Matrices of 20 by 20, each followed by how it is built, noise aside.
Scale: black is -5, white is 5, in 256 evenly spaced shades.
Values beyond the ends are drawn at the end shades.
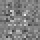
low rank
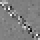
banded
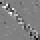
banded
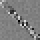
banded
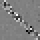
banded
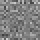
low rank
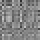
low rank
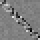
banded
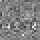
low rank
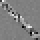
banded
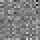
low rank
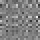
low rank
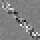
banded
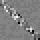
banded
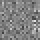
low rank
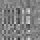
low rank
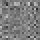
low rank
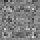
low rank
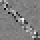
banded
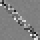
banded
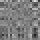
low rank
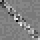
banded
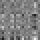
low rank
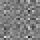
low rank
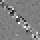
banded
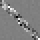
banded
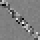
banded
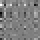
low rank
